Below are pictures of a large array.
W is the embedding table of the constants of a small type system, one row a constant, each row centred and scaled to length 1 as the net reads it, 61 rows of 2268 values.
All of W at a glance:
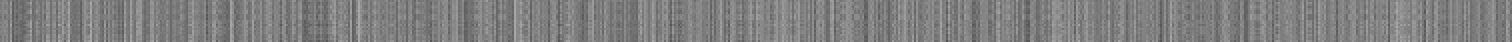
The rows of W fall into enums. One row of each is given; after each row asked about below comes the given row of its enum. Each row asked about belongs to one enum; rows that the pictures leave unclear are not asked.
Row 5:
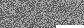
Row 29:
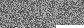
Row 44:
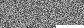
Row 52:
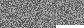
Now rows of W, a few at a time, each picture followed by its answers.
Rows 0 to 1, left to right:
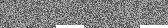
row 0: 44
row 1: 29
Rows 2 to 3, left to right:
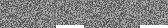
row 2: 52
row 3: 52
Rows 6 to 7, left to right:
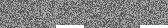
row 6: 29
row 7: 52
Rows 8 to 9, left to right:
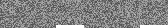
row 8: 5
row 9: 29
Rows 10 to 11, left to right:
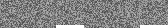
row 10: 52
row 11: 29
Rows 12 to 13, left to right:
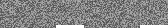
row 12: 5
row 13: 52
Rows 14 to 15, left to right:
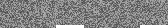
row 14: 29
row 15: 5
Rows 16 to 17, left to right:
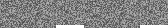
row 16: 52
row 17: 52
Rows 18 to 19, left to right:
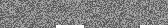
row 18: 5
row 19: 52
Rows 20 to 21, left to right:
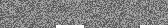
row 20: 5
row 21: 52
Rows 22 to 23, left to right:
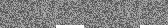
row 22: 29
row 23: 29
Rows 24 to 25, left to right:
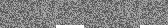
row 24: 29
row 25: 29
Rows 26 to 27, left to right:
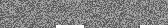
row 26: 5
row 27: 52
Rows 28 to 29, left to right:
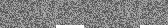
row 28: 29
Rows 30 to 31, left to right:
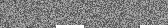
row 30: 44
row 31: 52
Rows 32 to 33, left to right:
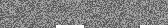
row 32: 5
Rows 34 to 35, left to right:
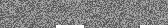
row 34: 5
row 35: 52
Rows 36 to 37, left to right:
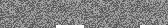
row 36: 5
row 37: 5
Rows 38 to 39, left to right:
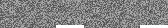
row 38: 5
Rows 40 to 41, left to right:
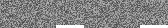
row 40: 52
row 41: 5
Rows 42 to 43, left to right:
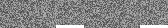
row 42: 29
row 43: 52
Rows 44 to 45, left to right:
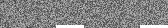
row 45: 52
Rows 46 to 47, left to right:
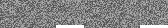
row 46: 5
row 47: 52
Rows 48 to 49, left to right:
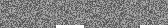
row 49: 52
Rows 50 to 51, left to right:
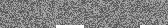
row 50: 29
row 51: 5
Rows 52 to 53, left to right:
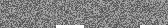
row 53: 5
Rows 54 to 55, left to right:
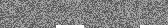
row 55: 29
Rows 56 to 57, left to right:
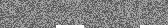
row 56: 5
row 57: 29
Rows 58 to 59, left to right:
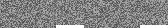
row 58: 52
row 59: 5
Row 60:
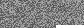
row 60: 5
